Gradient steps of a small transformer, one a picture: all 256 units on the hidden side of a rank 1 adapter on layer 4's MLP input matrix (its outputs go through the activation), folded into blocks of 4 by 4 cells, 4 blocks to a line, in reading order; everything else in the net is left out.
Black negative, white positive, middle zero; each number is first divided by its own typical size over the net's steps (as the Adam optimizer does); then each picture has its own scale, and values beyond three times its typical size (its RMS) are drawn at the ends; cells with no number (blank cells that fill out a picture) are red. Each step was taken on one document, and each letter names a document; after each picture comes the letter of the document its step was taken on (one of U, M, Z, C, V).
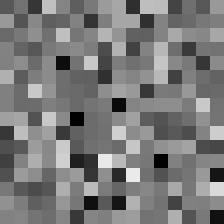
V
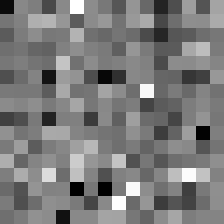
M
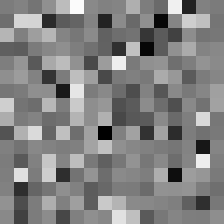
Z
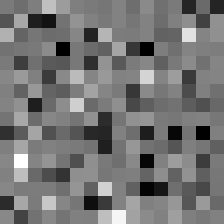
Z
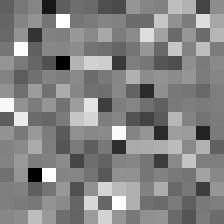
M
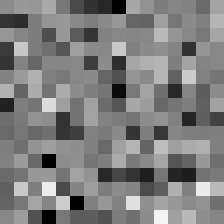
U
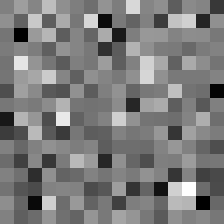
Z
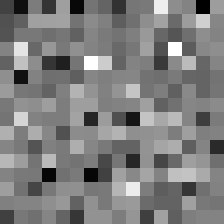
M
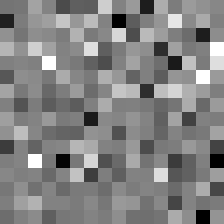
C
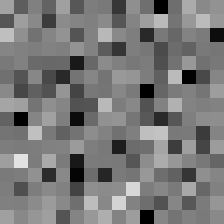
M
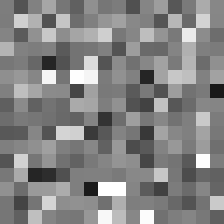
Z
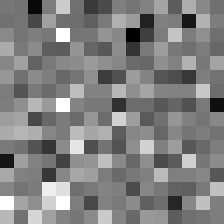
V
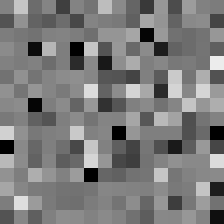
C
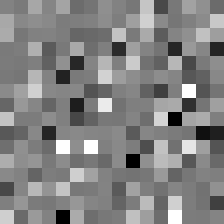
C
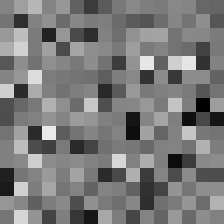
U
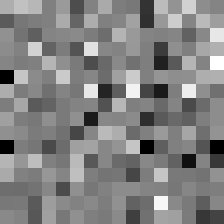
C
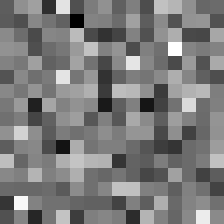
C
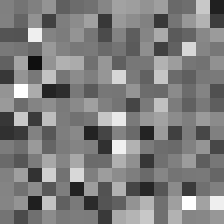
Z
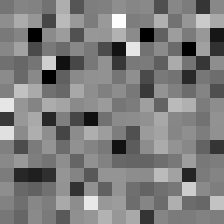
M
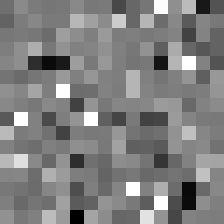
M
